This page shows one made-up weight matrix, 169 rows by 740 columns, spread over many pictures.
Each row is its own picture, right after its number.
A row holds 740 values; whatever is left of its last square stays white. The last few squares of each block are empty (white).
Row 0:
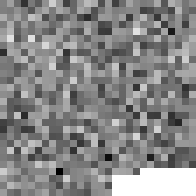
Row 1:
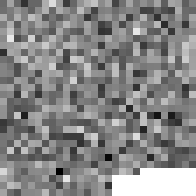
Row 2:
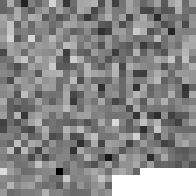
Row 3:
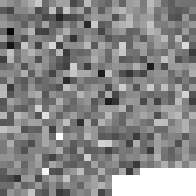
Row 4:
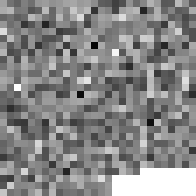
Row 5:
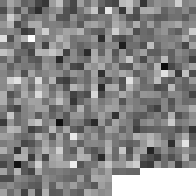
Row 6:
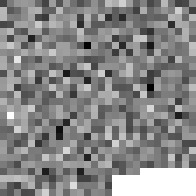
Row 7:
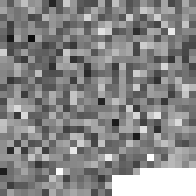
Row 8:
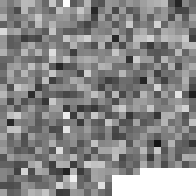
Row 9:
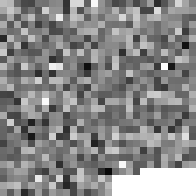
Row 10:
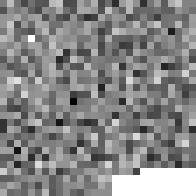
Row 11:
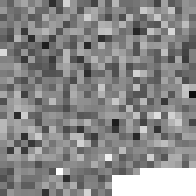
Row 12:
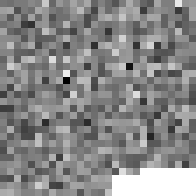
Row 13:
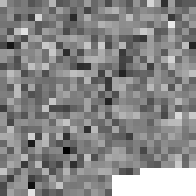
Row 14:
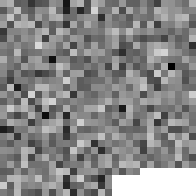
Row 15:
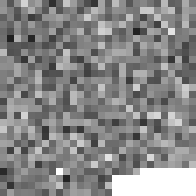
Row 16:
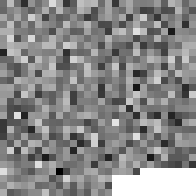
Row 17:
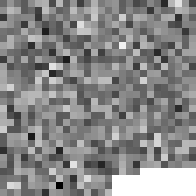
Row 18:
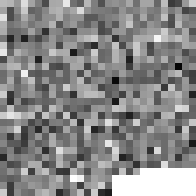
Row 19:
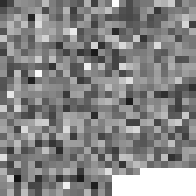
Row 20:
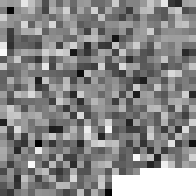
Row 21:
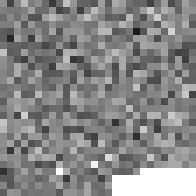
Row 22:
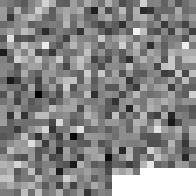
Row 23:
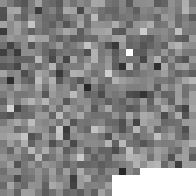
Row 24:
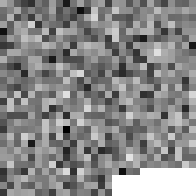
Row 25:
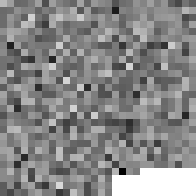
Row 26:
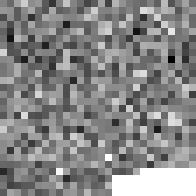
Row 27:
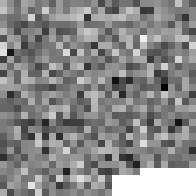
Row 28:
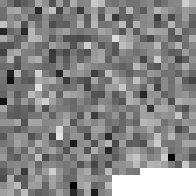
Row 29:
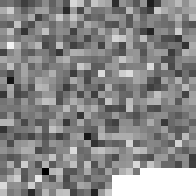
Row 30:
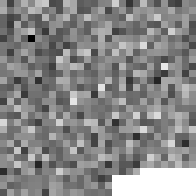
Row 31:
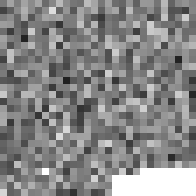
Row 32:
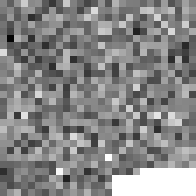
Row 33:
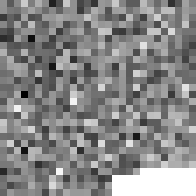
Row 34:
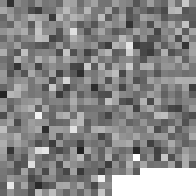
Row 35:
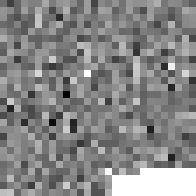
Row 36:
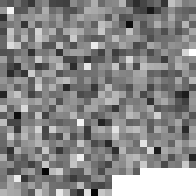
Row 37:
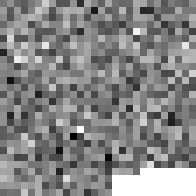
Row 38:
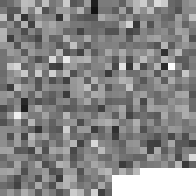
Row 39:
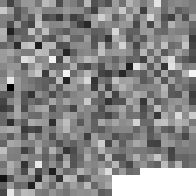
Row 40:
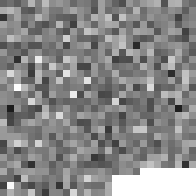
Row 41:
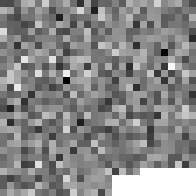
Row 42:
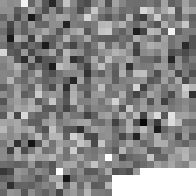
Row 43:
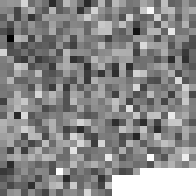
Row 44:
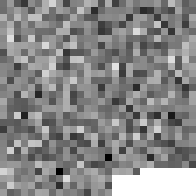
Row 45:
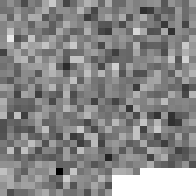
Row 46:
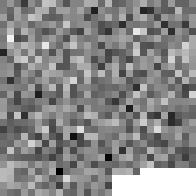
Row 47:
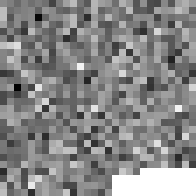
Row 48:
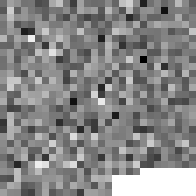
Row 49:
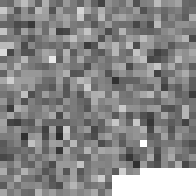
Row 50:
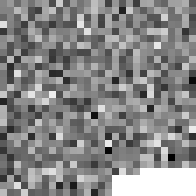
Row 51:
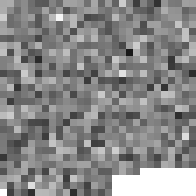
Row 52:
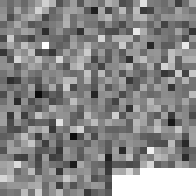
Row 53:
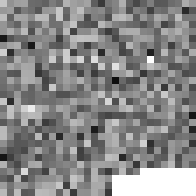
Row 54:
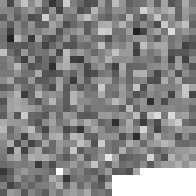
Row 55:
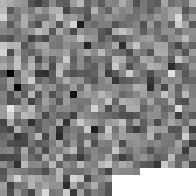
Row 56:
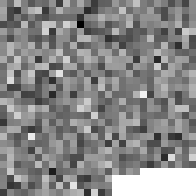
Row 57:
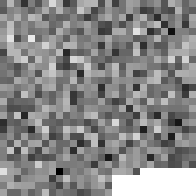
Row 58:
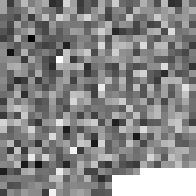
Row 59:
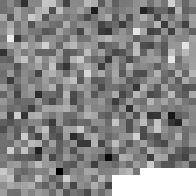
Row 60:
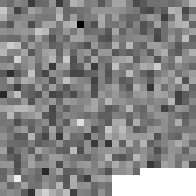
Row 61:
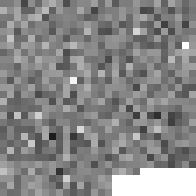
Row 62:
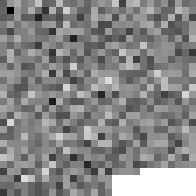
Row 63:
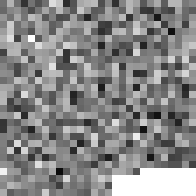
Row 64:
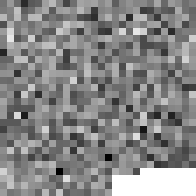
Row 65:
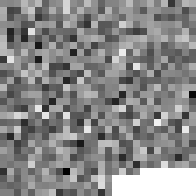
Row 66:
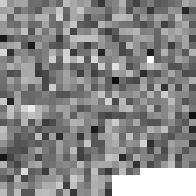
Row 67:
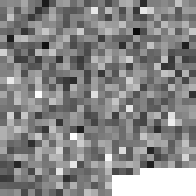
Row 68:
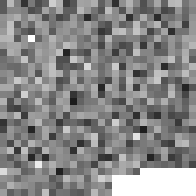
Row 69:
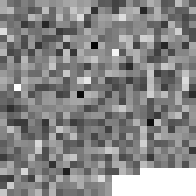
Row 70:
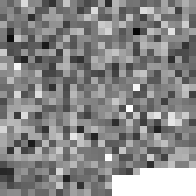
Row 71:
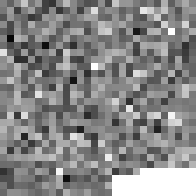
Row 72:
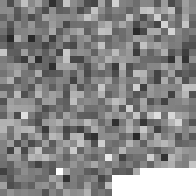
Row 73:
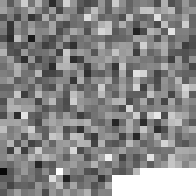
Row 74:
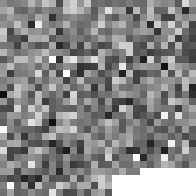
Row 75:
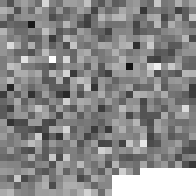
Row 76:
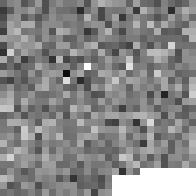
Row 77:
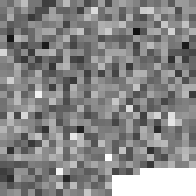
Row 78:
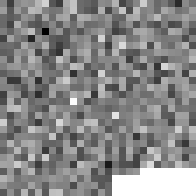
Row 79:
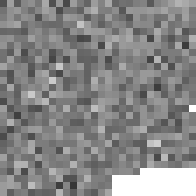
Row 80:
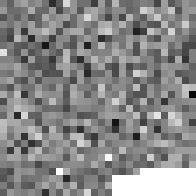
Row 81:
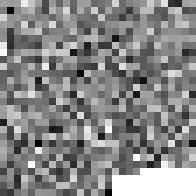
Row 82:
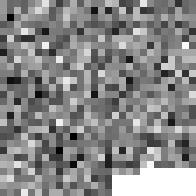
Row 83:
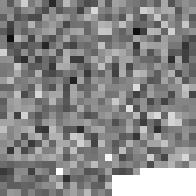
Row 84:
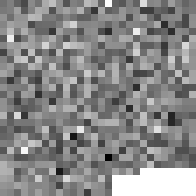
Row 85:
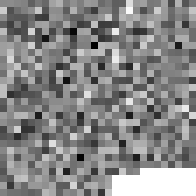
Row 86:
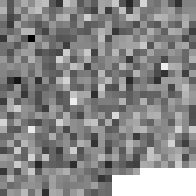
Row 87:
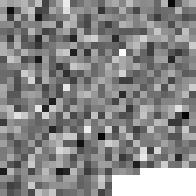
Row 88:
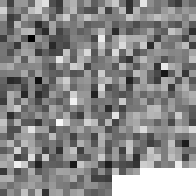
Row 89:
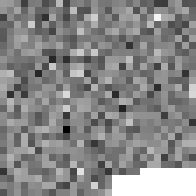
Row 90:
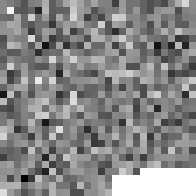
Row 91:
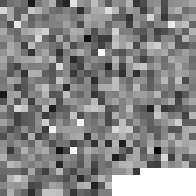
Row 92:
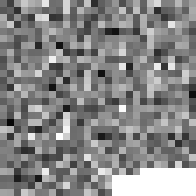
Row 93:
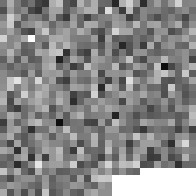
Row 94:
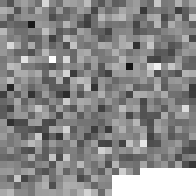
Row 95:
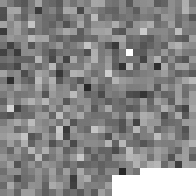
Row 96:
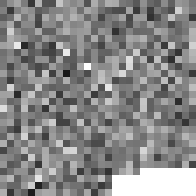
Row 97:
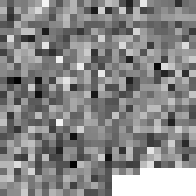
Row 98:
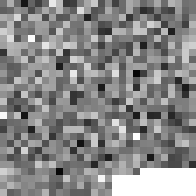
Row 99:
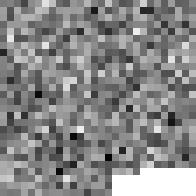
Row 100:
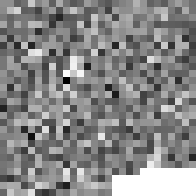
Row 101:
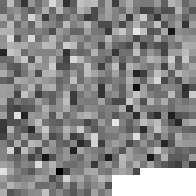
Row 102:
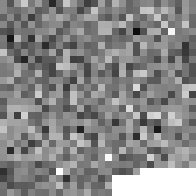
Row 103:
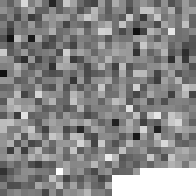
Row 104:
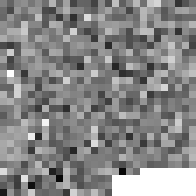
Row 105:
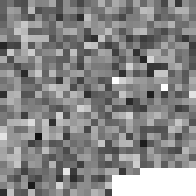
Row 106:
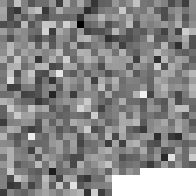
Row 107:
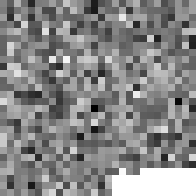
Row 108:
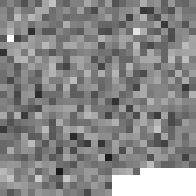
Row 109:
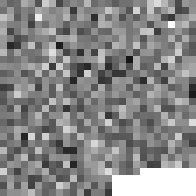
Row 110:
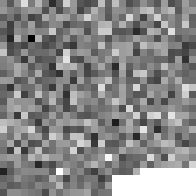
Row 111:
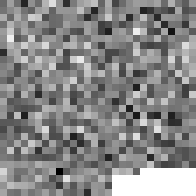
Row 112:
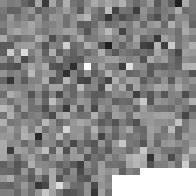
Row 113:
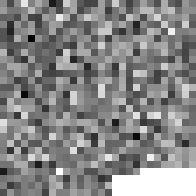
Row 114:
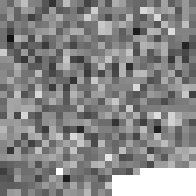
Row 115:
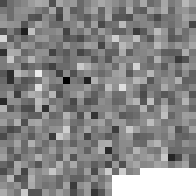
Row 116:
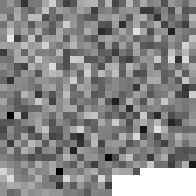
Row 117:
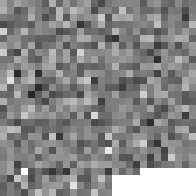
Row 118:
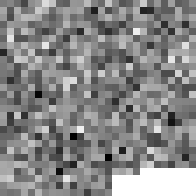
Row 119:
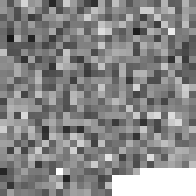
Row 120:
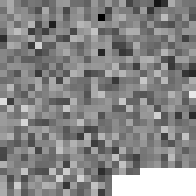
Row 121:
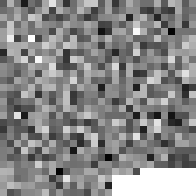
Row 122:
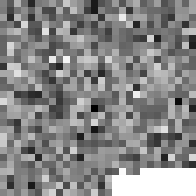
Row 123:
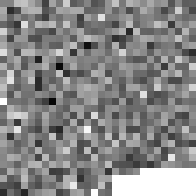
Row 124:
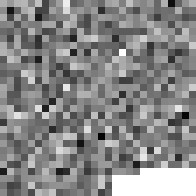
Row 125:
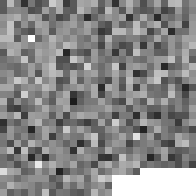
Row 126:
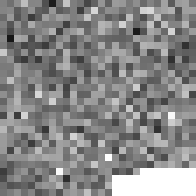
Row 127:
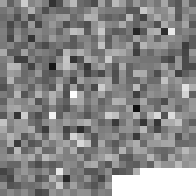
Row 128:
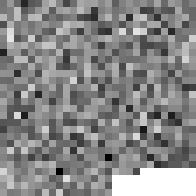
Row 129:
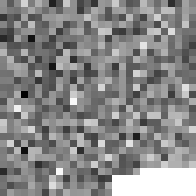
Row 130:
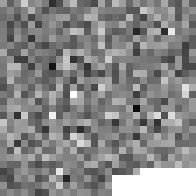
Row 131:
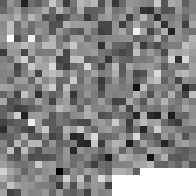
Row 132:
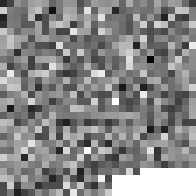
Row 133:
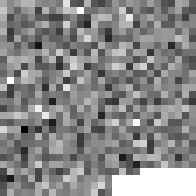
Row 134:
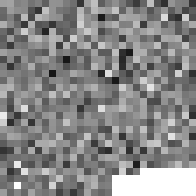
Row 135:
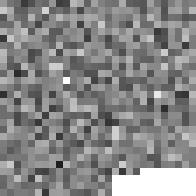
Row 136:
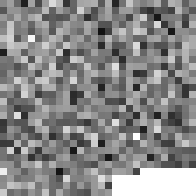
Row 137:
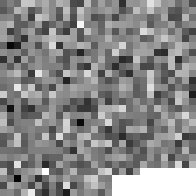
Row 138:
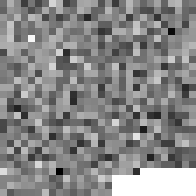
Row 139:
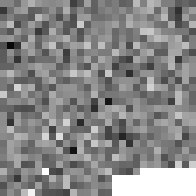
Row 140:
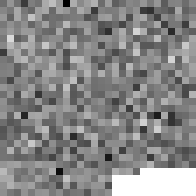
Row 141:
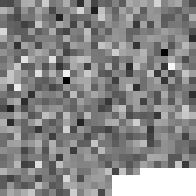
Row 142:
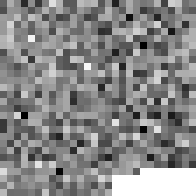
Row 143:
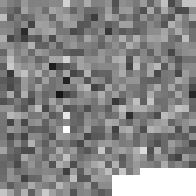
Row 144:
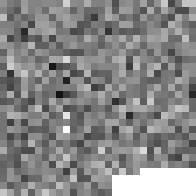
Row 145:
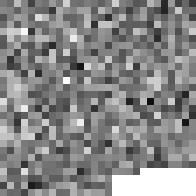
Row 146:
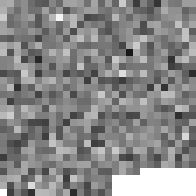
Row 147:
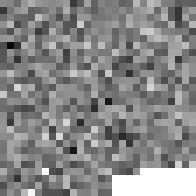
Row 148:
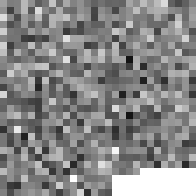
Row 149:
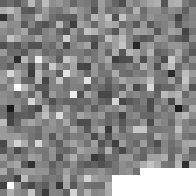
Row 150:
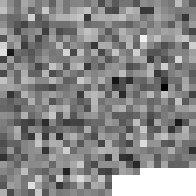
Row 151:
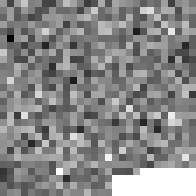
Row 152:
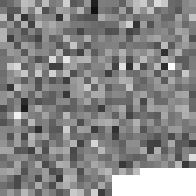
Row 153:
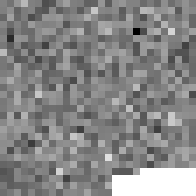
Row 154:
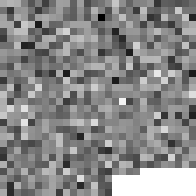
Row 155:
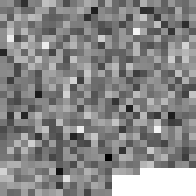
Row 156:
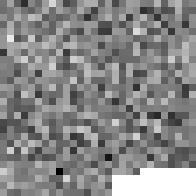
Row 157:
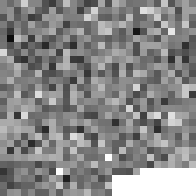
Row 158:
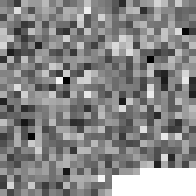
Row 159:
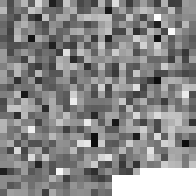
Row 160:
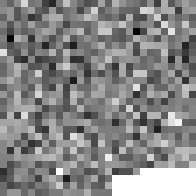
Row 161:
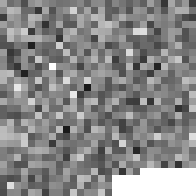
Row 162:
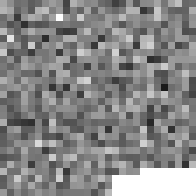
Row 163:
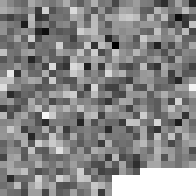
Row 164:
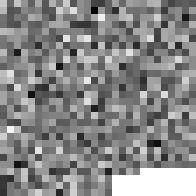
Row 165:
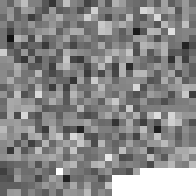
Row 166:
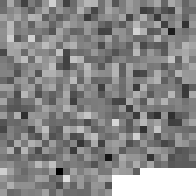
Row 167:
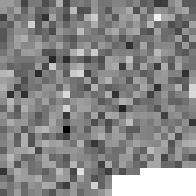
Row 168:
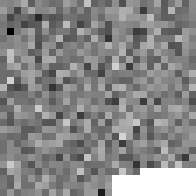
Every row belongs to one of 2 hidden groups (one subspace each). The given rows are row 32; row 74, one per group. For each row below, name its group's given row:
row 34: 74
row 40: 74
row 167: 74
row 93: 32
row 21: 32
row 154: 74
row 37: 32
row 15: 32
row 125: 32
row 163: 74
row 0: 32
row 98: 32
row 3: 74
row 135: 74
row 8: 74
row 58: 32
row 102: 32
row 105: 74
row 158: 74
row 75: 74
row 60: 74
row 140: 32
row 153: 32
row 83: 32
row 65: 74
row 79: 74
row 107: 74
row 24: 74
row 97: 32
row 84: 32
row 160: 32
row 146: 74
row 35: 74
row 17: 74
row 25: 74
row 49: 74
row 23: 74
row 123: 74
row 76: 74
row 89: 74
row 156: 32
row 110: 32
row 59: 32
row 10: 32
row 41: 74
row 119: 32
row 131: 32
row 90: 74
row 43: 32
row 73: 32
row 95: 74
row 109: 74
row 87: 74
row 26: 32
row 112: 74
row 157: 32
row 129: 32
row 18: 74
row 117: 74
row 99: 32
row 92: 74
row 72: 32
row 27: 74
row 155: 32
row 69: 74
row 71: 32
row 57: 32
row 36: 74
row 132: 74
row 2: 32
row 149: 74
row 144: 74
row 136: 32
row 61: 32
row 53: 74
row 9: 74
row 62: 74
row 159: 32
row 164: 74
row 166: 32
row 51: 74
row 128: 32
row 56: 74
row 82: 32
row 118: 32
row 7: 32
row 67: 32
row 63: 32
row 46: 32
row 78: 32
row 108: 32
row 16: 32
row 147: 74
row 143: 74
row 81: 74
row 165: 32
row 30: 32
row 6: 74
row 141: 74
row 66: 74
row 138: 32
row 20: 74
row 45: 32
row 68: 32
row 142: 32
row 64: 32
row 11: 32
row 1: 32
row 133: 74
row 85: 74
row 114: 32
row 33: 32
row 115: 74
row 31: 74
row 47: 74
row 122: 74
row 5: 32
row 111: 32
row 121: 32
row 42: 32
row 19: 74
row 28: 74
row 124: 74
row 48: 32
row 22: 32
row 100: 74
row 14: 74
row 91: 74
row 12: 74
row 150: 74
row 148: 74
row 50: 74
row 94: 74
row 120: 74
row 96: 74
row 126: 32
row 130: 32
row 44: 32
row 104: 74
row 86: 32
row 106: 74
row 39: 74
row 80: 32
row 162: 74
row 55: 74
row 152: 74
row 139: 74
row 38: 74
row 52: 32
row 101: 32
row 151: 32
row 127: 32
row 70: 32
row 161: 74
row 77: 32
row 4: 74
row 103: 32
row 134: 74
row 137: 74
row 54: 32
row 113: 32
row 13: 74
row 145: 74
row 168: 74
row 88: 32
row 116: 32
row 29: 74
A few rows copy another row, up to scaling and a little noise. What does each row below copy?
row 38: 152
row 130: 127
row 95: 23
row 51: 146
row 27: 150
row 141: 41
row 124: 87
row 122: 107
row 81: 20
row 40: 149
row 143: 144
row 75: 94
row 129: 33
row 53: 66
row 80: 11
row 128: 64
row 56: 106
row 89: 167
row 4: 69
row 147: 139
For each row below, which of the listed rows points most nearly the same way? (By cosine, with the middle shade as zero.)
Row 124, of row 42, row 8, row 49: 8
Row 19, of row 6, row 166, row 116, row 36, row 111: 36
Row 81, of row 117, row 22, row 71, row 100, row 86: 117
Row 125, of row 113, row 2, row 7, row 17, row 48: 2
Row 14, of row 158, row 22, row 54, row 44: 54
